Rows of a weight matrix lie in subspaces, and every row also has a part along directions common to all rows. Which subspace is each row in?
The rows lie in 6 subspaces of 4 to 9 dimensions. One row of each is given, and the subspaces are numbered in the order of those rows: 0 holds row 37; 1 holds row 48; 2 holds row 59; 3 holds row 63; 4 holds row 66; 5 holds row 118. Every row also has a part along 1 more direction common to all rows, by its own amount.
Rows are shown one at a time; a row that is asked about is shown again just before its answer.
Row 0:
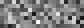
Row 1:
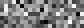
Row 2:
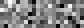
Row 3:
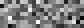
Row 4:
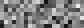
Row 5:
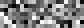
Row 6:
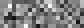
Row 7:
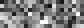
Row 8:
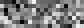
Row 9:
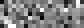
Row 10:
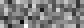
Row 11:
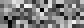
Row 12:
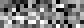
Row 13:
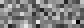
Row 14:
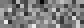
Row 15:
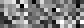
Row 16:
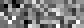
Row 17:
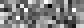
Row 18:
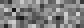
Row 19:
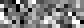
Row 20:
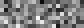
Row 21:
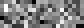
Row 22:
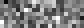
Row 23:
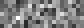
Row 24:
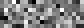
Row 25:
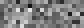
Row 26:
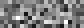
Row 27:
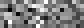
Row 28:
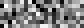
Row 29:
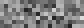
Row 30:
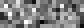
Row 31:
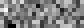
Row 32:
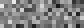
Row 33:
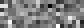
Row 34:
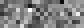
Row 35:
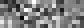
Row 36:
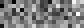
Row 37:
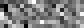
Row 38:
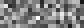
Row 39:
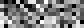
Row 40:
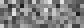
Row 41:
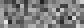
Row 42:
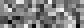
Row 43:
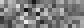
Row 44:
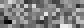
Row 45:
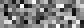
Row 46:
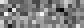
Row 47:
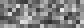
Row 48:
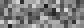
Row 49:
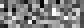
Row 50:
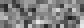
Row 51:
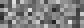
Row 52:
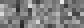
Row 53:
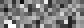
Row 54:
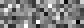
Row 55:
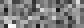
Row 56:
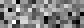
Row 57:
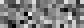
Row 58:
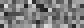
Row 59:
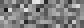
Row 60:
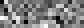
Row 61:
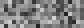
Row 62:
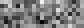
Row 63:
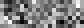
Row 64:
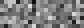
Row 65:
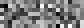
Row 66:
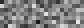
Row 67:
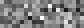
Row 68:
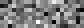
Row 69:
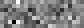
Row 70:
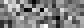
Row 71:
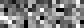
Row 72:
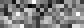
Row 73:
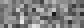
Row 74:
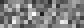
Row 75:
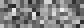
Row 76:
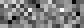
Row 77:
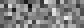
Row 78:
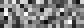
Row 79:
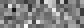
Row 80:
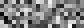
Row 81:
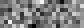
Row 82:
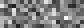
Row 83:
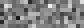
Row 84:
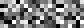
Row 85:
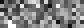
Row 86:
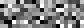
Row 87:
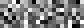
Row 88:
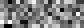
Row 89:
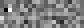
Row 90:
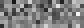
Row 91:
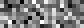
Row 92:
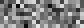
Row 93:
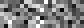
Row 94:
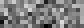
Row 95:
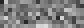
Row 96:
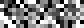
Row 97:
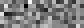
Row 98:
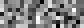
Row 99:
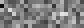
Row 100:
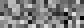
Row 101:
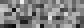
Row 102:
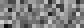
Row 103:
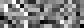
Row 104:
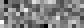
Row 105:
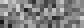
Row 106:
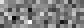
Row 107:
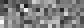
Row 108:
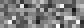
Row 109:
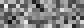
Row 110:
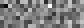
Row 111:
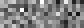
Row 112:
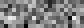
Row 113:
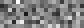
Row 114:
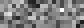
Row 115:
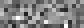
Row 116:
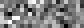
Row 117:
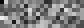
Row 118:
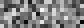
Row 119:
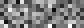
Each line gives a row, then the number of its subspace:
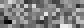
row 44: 4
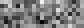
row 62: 0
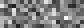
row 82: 5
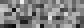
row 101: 1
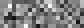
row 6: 4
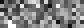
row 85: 1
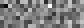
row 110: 0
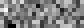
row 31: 1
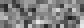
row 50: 0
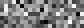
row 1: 0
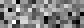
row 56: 3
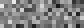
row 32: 5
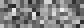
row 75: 5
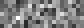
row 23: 1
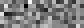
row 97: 5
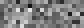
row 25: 3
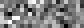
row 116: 5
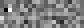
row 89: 2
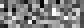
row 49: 4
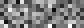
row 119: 2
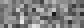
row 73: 3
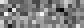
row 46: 1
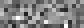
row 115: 1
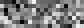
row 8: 3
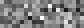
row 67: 1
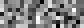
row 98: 0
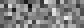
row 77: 4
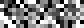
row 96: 4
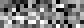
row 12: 1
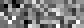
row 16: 0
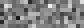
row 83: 0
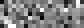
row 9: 1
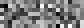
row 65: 0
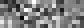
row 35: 2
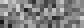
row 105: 2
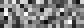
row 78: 0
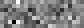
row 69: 3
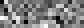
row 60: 2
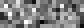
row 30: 0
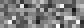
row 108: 0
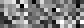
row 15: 3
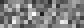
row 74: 0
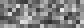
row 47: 1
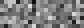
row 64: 1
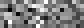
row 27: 3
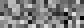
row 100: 1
